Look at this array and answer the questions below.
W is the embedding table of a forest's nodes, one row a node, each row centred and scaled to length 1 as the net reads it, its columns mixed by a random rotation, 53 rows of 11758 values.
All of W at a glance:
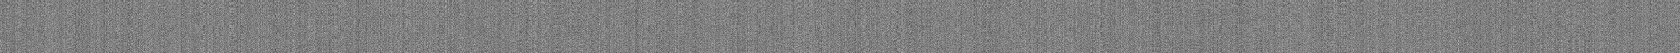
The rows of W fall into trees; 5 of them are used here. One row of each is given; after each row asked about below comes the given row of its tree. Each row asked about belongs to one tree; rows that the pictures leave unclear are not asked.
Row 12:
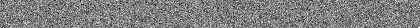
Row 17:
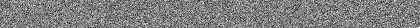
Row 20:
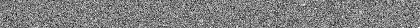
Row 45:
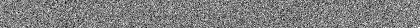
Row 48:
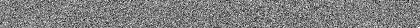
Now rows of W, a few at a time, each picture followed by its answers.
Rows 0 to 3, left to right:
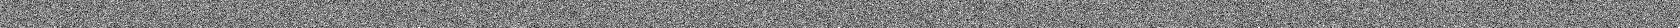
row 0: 45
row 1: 45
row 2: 12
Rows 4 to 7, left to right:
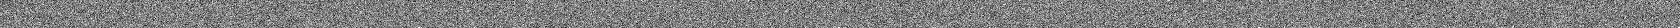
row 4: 20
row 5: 45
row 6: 45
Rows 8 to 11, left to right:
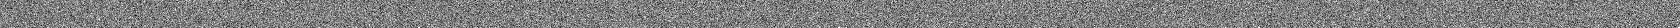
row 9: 12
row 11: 12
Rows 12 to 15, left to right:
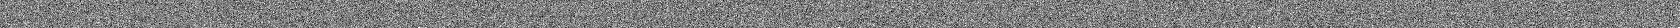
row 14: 45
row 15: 20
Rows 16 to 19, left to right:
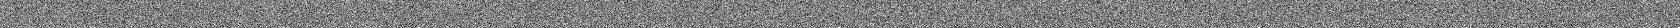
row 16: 48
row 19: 12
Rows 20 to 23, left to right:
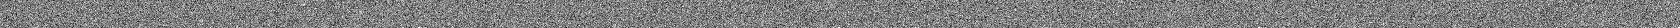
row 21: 45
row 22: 12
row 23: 45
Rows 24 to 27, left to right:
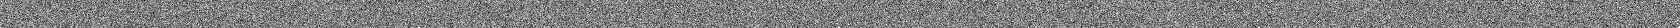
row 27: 12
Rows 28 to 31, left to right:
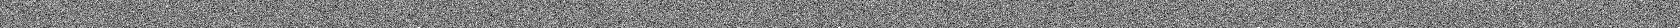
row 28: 17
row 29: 12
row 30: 17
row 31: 48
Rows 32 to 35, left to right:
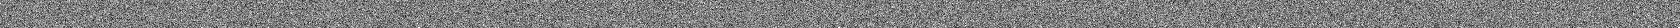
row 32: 12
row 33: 12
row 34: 45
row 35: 12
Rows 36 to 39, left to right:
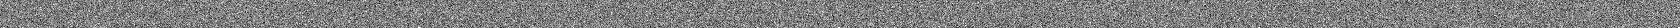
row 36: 45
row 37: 20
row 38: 45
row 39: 12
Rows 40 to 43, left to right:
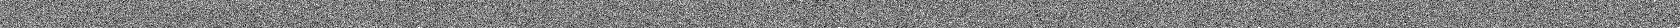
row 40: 48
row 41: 48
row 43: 17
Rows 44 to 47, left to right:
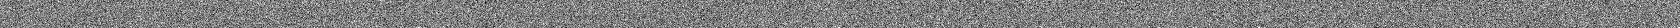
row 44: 48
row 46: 12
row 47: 45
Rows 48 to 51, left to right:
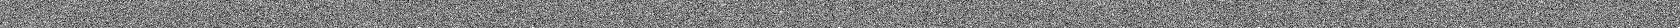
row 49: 20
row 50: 48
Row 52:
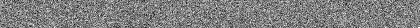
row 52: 45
